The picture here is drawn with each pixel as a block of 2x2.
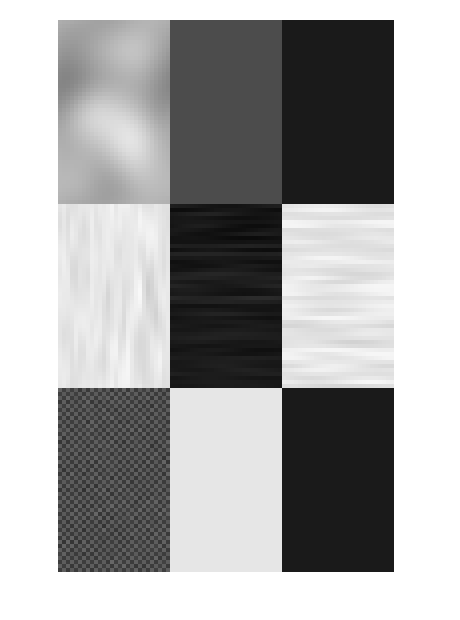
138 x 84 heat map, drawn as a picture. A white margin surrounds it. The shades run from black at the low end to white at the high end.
It is made of 3 by 3 panels. Panel 1,1: high, smooth. Panel 1,2: low, flat. Panel 1,3: very low, flat. Panel 2,1: very high, streaked downward, faint in contrast. Panel 2,2: very low, streaked across, faint in contrast. Panel 2,3: very high, streaked across, faint in contrast. Panel 3,1: low, checkered. Panel 3,2: very high, flat. Panel 3,3: very low, flat.
